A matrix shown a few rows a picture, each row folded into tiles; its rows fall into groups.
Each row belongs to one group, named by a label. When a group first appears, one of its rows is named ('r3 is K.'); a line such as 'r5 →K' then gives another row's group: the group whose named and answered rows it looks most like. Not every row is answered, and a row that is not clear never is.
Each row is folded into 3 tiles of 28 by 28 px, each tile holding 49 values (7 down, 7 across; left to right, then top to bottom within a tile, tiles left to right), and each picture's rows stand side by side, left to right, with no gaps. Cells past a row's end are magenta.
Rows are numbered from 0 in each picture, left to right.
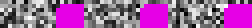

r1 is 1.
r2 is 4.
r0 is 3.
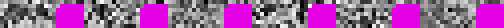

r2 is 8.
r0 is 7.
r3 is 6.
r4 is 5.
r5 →1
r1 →1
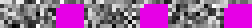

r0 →5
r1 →5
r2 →7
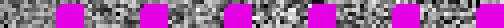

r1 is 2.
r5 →8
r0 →8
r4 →5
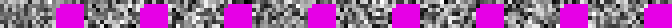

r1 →4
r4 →4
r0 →5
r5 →3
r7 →4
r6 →6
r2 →3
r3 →7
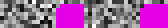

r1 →8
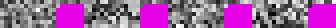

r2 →6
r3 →1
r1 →7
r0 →4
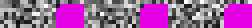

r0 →8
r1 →8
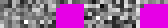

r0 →4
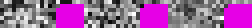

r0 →6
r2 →2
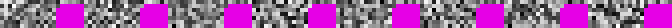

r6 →7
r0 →5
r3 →4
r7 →2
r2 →8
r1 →8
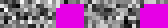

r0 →7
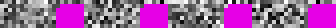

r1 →8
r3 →7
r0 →3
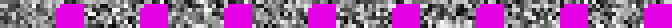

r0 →7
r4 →4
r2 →6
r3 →4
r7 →6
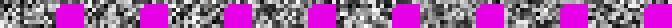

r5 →1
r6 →2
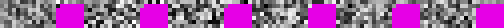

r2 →1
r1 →5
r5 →1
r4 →3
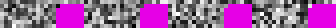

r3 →6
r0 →2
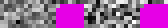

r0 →4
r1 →7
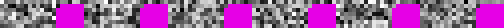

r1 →3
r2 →3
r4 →7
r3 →4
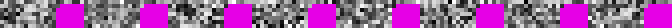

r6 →2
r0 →3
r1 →6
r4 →8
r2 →2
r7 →6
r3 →5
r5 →5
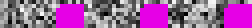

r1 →2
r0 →4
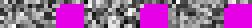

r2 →2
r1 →3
